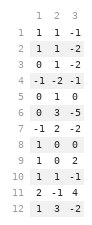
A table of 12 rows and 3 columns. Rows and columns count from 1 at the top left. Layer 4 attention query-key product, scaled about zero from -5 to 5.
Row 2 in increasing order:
-2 1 1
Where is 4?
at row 11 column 3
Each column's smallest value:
-1 -2 -5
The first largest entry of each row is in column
1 1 2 1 2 2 2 1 3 1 3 2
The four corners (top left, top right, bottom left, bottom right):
1 -1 1 -2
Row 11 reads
2 -1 4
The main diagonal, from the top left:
1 1 -2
